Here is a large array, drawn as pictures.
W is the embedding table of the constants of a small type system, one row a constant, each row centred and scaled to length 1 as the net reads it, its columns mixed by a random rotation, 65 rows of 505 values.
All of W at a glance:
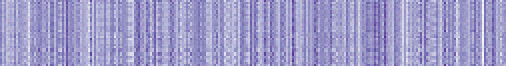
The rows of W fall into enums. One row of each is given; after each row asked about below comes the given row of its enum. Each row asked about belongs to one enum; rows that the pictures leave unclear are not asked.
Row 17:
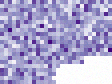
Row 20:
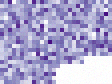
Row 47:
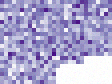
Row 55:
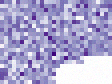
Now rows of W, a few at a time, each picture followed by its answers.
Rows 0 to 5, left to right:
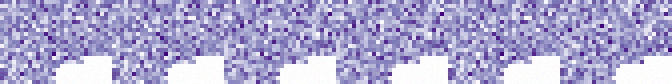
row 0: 55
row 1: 55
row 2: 20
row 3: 20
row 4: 55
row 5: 17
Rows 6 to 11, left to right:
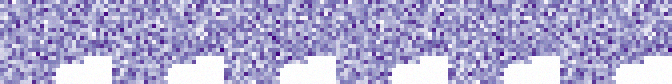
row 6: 20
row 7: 17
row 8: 55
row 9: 20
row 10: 55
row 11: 17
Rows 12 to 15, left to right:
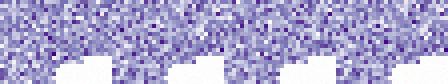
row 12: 55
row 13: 17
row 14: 20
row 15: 17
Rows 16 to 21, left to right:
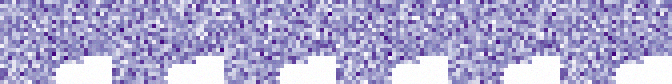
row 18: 20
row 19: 55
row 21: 55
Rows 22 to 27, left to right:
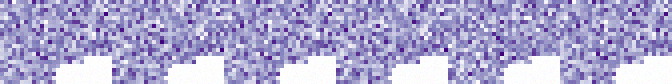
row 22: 20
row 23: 17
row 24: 20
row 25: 17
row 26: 55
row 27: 20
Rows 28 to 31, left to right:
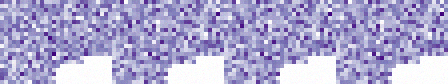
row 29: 20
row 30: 20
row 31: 20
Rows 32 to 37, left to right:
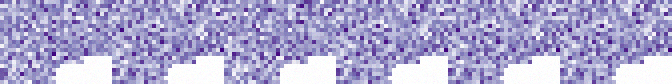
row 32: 55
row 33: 17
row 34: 47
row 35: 17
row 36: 17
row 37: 17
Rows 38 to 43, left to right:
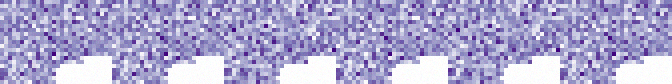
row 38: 55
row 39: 55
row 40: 17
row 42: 17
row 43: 55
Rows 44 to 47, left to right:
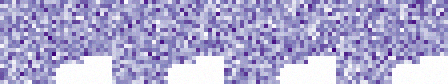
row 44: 55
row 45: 20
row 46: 17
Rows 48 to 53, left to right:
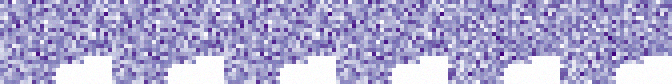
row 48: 20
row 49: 20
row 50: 20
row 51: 20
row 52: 55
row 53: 55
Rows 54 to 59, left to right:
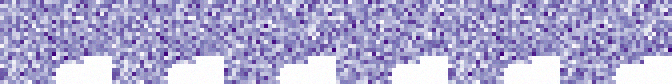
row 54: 55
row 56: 17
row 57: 20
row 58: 55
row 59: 17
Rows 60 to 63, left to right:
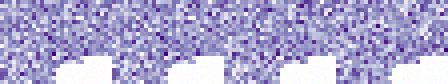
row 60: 55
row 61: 55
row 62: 47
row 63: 17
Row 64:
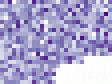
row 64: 20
